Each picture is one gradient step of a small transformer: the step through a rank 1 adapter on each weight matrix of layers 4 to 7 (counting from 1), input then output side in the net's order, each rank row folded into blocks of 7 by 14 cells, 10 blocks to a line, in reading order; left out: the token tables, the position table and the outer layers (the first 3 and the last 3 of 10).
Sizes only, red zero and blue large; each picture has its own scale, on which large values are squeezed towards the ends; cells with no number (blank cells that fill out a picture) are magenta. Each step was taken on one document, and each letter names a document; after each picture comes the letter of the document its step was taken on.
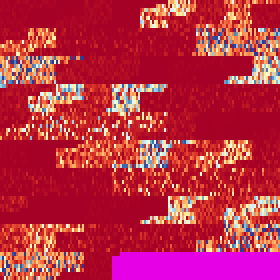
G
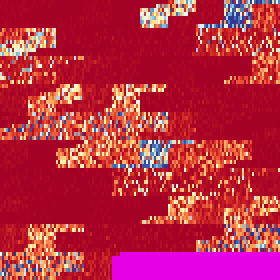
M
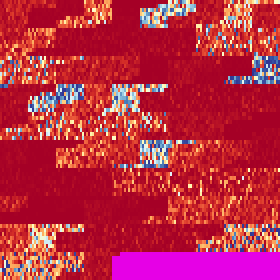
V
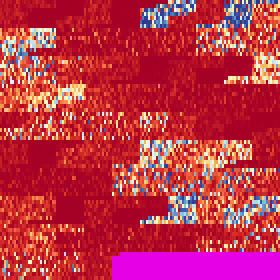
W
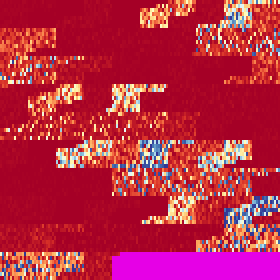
M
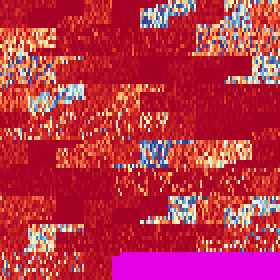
W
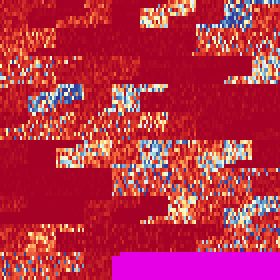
M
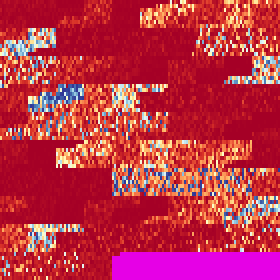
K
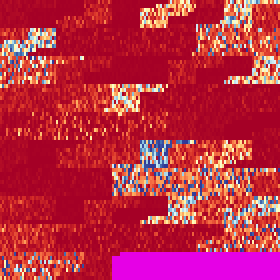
K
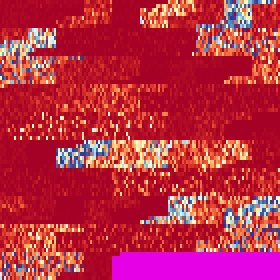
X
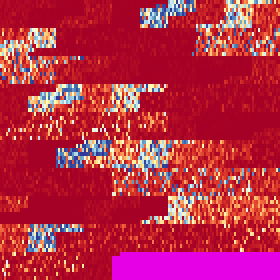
X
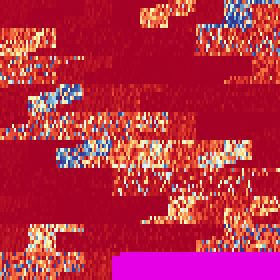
M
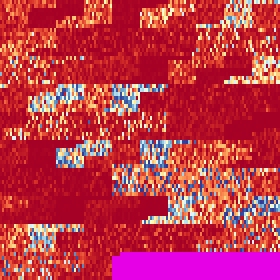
K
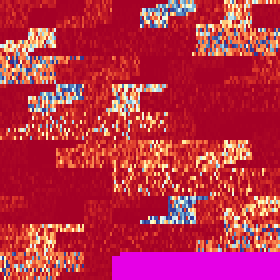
G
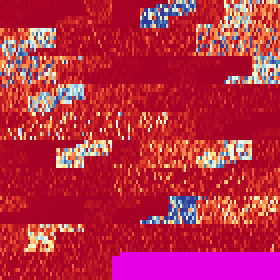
W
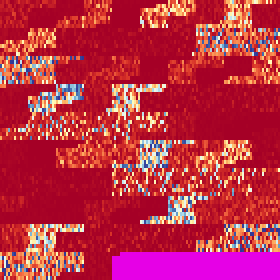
G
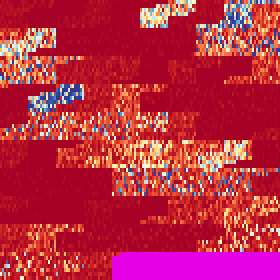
M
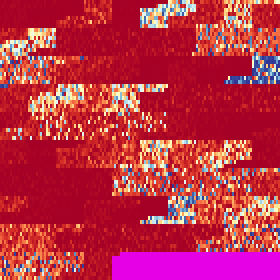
V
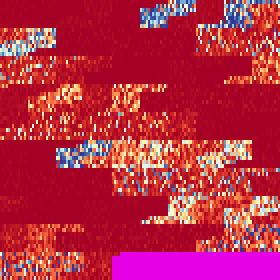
M
